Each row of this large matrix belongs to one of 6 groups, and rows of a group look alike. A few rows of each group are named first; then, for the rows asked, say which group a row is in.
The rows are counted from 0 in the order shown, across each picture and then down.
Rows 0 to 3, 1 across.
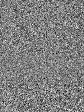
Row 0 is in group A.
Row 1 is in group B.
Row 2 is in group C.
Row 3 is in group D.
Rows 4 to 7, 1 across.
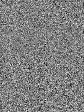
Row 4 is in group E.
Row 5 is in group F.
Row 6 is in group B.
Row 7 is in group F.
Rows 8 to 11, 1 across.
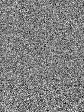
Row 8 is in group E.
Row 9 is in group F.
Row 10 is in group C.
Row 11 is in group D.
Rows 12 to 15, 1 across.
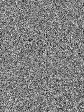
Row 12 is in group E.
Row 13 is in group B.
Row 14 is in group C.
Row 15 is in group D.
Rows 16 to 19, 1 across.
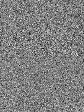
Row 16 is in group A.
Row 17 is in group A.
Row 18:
E
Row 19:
E
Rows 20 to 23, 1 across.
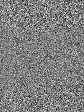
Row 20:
D
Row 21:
A
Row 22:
A
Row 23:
B
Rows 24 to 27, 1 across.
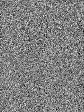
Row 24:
C
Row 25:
B
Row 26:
D
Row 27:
B
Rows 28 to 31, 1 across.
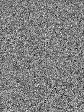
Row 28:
C
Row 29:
E
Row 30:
A
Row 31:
F
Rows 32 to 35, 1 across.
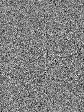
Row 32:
E
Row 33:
C
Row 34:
F
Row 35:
B
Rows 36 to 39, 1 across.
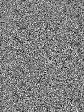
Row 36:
A
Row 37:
A
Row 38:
F
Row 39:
A
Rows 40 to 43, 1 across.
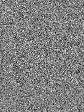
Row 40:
E
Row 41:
A
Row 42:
A
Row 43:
C
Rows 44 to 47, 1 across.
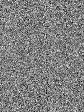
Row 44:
D
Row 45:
D
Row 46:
C
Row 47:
B
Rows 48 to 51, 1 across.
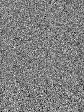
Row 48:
F
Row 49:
A
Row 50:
A
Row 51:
B
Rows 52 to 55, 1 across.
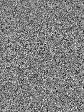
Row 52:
C
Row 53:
F
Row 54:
E
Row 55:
C
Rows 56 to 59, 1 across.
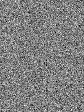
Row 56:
B
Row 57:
E
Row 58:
B
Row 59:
C
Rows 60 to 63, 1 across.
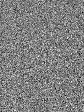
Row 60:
A
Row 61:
C
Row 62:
C
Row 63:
E
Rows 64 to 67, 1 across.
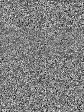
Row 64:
D
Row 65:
F
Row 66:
F
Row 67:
C
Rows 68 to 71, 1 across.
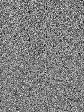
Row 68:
B
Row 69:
B
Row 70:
F
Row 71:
A
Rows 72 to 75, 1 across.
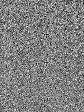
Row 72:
F
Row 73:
D
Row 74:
D
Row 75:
E
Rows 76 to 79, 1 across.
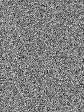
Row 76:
D
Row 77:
B
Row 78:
E
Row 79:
B
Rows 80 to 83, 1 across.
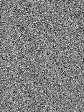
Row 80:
A
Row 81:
B
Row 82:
E
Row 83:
B
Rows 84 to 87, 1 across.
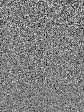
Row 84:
F
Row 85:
B
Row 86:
B
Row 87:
E
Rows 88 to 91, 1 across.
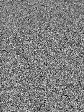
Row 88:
D
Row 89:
A
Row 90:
B
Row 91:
F
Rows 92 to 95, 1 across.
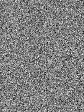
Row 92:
B
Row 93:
E
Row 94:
F
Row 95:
C
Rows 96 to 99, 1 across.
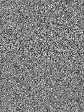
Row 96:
F
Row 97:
C
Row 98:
A
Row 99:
A
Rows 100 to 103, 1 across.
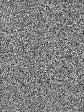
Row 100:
D
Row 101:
E
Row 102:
F
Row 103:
B
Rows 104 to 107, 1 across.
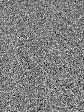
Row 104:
D
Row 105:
E
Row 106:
B
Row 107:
F
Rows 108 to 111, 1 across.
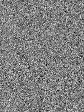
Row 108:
D
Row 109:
A
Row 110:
B
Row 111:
D
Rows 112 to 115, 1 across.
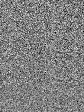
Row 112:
A
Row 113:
F
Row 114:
F
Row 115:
C
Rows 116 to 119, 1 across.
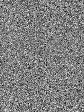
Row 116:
D
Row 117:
F
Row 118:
B
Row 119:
D
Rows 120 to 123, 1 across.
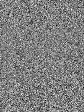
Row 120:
B
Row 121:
A
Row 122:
A
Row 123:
F
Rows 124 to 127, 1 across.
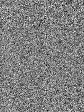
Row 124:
F
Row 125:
D
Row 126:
B
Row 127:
D
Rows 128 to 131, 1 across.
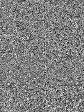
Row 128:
A
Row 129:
E
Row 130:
F
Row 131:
D
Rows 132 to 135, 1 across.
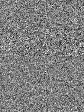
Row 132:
F
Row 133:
D
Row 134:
F
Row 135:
C
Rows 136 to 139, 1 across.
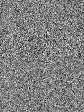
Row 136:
A
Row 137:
B
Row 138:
D
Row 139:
F
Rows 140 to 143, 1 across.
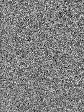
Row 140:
D
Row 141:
A
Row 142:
E
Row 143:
D
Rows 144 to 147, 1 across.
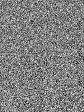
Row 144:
C
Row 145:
C
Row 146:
B
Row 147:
D
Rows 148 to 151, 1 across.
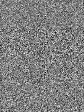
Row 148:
F
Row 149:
F
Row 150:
F
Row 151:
C
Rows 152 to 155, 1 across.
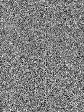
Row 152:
D
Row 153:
B
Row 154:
B
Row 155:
F
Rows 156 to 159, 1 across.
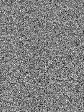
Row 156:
E
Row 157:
E
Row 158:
F
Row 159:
B
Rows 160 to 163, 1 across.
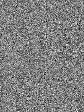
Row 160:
C
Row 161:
D
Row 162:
F
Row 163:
A
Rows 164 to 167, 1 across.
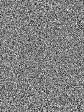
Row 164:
C
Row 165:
B
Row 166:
E
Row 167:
C
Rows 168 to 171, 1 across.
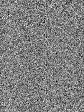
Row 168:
F
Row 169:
B
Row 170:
B
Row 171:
D
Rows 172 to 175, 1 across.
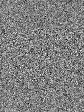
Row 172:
F
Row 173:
C
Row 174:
A
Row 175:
D
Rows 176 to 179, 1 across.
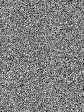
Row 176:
F
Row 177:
F
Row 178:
D
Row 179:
E
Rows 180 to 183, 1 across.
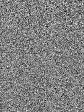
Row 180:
D
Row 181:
C
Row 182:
E
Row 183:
F
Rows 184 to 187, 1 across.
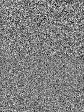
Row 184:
F
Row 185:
D
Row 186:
B
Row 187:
E
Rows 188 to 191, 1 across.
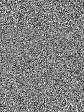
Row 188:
E
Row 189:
C
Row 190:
A
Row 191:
E
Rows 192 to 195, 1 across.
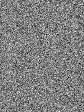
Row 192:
A
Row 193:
D
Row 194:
A
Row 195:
C
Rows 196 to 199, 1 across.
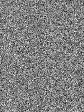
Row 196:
F
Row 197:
D
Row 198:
A
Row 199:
D
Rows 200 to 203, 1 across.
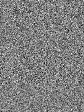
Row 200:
A
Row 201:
C
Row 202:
B
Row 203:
C
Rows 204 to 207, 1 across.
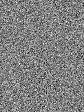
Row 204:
E
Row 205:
C
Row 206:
B
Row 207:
B
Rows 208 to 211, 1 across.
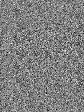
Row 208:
A
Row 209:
A
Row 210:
A
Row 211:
B
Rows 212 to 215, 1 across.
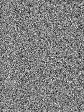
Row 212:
A
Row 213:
B
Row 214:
D
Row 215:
C
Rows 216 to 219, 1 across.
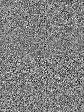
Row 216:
F
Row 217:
F
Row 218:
C
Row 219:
C
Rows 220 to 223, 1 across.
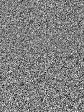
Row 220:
C
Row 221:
C
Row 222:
F
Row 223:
D
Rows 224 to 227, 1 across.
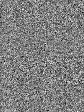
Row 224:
A
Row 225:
F
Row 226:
D
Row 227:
D
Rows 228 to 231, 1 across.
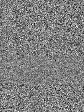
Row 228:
A
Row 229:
A
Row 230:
E
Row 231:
E
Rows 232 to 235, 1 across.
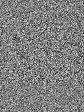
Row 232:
C
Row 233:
A
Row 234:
B
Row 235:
C
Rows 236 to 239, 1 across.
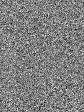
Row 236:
E
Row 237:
D
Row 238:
A
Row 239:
F
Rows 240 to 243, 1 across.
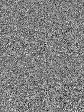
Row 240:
E
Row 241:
F
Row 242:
C
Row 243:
D
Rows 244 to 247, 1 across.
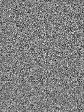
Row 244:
A
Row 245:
C
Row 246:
C
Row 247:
C
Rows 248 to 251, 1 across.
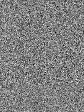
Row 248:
D
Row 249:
E
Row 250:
F
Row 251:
E
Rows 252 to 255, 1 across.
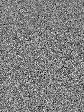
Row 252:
E
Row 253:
A
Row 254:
F
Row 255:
B
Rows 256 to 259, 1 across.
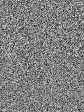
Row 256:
C
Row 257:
D
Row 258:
B
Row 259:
C
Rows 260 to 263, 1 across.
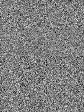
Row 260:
F
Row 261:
E
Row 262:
B
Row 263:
B
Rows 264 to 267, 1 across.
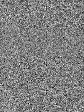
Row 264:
D
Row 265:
B
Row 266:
B
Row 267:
D
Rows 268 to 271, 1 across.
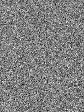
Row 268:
E
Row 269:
A
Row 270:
C
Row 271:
D
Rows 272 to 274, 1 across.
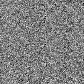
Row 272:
F
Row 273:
F
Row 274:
D
